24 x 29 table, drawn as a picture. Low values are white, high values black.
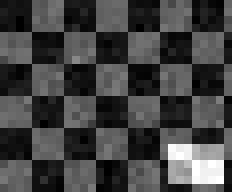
Ninth with the lowest average: bottom right. Odd patch: lower, in the bottom right. Mirror symmetry: none. Roughest part: bottom right.
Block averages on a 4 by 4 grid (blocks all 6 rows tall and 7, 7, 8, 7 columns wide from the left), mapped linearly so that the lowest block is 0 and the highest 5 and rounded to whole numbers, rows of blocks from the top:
5555 | 5555 | 5555 | 5540
